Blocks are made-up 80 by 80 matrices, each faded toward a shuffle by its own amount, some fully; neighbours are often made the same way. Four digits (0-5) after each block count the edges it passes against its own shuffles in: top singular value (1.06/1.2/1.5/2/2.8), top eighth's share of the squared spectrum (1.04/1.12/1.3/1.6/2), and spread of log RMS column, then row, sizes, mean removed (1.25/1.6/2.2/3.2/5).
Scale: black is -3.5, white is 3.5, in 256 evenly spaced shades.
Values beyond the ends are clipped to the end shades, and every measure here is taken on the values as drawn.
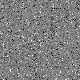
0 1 1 0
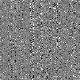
3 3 3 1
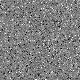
1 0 0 0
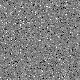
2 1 0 0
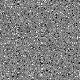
3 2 1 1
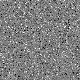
2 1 0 0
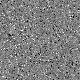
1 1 0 0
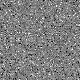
3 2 1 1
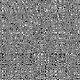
4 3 2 2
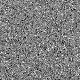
0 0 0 0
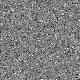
0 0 0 0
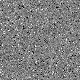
0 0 0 0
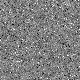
0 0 0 0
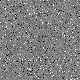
2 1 0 0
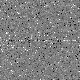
2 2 0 1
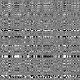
5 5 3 4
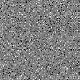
4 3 1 1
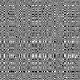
5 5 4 4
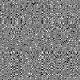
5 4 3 2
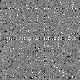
4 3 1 2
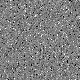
2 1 0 0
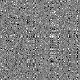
4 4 2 1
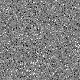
3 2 0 0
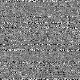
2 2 0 4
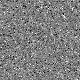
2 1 0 0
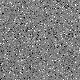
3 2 0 0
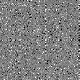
4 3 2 1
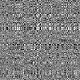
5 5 3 3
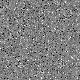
2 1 0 0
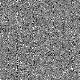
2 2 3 0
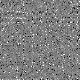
3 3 2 2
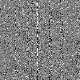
2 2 3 0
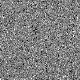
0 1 2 0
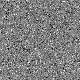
0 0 0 0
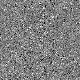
1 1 2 0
